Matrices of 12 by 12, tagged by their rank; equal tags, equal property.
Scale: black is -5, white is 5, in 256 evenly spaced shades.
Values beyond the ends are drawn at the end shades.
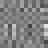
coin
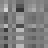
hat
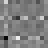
coin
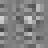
coin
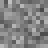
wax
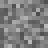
wax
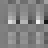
hat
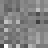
coin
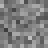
wax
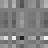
hat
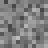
wax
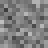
wax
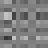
hat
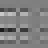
hat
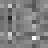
coin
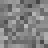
wax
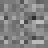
coin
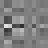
hat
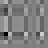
hat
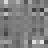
coin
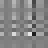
hat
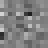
coin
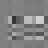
hat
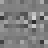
coin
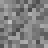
wax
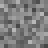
wax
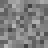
wax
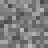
wax
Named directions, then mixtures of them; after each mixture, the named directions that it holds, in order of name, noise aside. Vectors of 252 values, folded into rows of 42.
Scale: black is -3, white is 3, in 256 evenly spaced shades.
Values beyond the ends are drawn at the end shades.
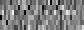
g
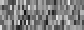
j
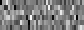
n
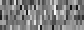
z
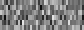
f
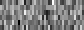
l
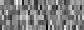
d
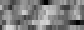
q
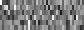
n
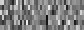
d, f, j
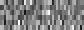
f, l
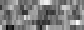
q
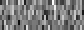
l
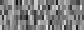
d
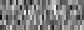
l, z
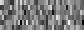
d, f, j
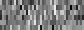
z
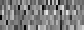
g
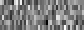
d, j, z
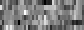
l, q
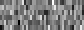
l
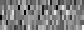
g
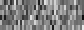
f, z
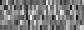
n, z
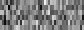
f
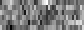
n, q, z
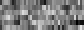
n, q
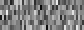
d, f, g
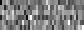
f, g, n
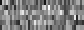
d, n, q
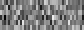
f
